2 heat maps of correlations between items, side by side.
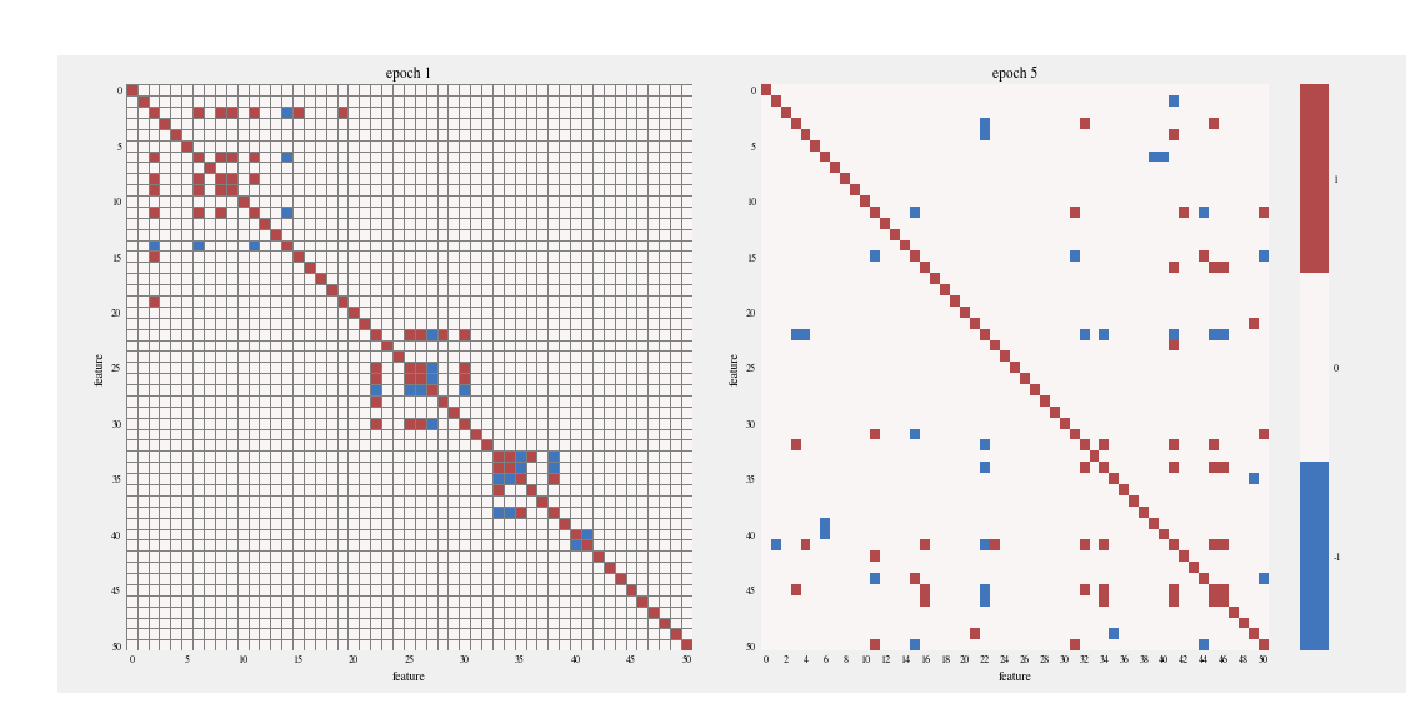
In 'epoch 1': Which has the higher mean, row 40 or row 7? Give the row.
7
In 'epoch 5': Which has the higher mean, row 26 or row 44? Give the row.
26
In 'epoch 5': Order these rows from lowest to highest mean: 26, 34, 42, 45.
26, 42, 34, 45
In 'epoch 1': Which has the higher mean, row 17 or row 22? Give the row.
22
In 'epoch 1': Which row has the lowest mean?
27
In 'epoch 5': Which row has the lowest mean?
22
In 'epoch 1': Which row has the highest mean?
2
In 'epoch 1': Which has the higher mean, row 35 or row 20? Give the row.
20
